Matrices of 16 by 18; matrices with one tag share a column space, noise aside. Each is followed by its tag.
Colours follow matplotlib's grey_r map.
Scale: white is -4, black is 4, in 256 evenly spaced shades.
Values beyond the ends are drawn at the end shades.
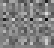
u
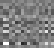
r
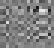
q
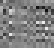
q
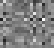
u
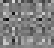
u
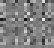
u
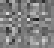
u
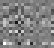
r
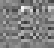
q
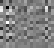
q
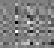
r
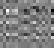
q
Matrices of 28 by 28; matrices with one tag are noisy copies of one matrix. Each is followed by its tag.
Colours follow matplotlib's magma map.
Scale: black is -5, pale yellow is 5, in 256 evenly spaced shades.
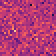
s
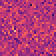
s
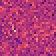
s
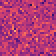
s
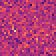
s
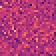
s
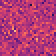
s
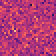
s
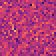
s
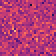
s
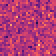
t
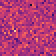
s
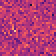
s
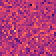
s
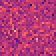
s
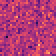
t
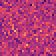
s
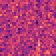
t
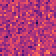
t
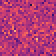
s
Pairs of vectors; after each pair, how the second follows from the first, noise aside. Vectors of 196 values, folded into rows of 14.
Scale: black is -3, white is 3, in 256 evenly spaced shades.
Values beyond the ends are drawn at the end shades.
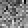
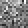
negated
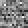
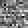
negated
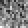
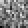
negated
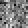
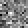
shuffled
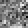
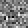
shuffled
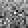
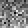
negated
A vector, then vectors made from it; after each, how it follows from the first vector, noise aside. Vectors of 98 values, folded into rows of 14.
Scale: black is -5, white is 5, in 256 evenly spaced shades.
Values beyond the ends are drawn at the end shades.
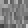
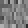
negated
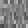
copied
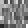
scaled up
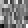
scaled up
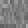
shrunk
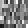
scaled up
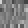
reversed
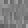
shrunk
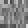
copied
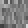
copied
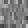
copied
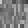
reversed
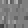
partly zeroed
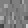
partly zeroed
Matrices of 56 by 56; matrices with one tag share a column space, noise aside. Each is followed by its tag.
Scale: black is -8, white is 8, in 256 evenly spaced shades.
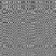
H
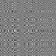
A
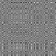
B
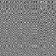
H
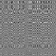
H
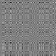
B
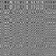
H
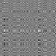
A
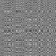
A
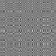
A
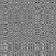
B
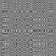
A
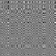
H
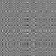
A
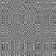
B
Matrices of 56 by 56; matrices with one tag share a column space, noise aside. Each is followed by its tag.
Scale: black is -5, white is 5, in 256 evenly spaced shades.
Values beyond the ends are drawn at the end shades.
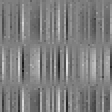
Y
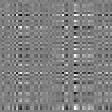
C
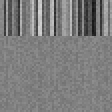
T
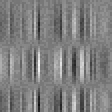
Y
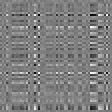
C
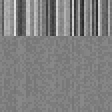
T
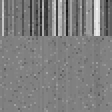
T
